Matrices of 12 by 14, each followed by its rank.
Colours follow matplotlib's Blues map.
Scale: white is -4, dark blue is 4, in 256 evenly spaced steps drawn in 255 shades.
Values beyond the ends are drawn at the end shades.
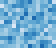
full rank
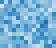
full rank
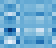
one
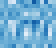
two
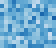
full rank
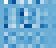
two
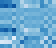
two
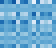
one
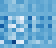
two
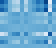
one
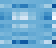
one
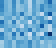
two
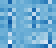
two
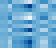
one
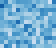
full rank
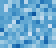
full rank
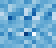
two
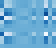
one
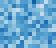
full rank
